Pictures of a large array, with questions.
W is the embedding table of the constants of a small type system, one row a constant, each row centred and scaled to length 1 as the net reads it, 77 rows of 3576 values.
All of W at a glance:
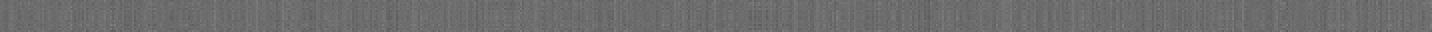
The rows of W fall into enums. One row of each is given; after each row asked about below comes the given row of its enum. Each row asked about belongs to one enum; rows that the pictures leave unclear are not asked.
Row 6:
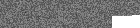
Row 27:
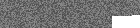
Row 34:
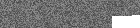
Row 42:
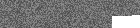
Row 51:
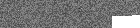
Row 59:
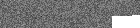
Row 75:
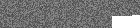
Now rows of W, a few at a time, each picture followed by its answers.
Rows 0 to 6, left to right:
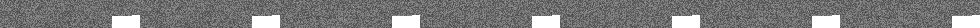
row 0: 42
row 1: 42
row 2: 6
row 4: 75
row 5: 6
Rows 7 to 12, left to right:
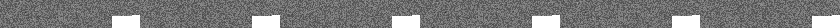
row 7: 6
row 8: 27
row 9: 75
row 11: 6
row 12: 27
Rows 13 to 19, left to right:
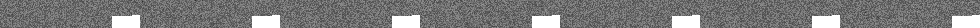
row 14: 59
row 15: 27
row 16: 34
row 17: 75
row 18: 27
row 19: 6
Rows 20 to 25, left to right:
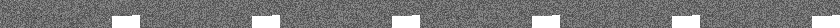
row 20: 59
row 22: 6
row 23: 6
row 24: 75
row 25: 75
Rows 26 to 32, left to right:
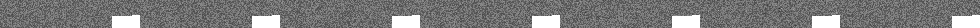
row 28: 42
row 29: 27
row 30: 6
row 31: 51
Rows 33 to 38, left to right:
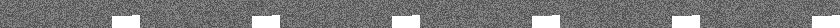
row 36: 6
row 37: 27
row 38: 42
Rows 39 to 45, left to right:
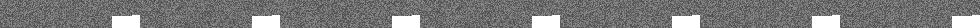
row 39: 75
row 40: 42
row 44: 75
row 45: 75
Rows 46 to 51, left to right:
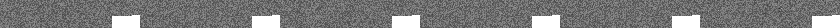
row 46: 27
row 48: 42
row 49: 75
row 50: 75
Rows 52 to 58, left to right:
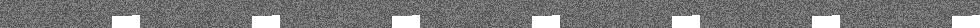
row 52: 51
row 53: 42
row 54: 6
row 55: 42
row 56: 75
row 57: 27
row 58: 6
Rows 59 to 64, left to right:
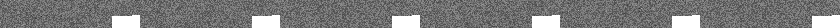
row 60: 42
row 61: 27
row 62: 34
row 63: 51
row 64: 27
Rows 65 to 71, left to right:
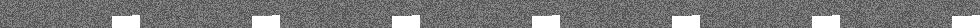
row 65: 75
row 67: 27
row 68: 6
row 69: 27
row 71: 42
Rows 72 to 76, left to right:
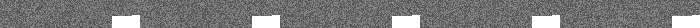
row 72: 42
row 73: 27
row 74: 75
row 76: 6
